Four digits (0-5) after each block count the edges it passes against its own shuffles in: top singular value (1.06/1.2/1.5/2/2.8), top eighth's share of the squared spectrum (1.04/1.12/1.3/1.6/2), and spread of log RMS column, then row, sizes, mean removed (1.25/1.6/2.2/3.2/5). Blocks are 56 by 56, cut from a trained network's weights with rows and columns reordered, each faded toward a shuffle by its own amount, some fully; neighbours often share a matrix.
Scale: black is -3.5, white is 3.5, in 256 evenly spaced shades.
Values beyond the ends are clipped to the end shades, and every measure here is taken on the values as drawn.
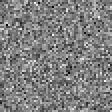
0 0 0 0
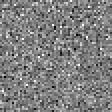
1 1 0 0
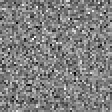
0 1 0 0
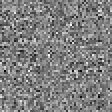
3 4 2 1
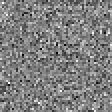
1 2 0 1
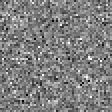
2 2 0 1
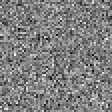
0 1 0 0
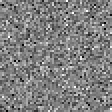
0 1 0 0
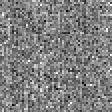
2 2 0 0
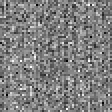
3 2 0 2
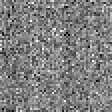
2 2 0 1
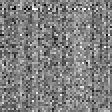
3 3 1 2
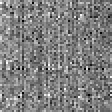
3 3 1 2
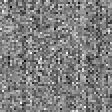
2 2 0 1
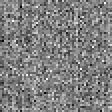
2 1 0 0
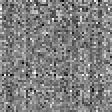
3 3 0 2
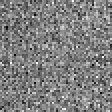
1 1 0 1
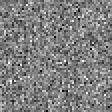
0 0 0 0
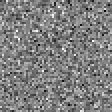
0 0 0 0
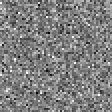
0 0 0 0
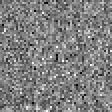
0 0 0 0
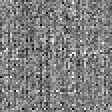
3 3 1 2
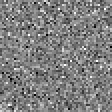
0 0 0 0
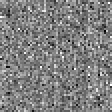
2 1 0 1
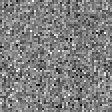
1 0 0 0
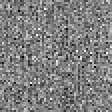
2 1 0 0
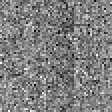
2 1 0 0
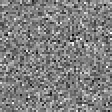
0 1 0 0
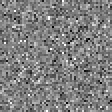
1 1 0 0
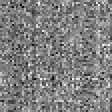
2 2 0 2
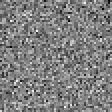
0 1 0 0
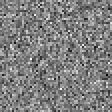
1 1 0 0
